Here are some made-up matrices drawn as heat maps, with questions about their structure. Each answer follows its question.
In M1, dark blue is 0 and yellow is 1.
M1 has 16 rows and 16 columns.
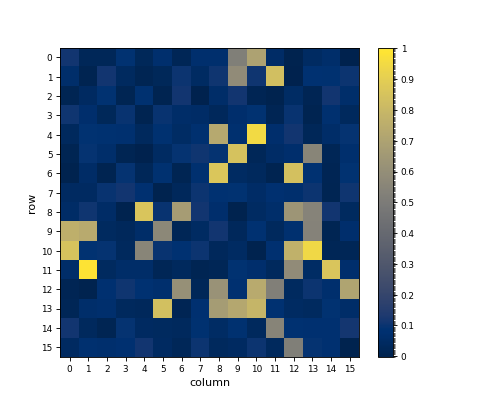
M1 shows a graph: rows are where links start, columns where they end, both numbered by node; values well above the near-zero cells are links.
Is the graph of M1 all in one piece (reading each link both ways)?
no
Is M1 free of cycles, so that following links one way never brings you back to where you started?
no
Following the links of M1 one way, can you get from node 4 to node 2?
no
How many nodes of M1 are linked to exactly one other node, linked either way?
2
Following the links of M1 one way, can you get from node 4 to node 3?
no
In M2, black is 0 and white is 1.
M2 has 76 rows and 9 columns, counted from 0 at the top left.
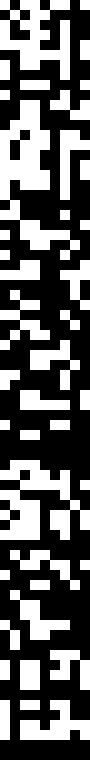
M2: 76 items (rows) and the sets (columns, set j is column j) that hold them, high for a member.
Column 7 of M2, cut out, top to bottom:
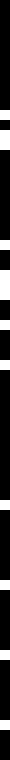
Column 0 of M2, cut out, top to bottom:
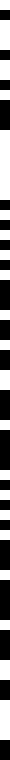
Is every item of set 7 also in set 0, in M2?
no
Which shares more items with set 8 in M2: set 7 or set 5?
set 5
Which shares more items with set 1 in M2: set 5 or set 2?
set 2
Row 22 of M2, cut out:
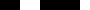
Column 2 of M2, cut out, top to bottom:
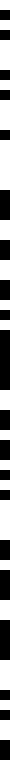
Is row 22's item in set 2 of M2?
yes
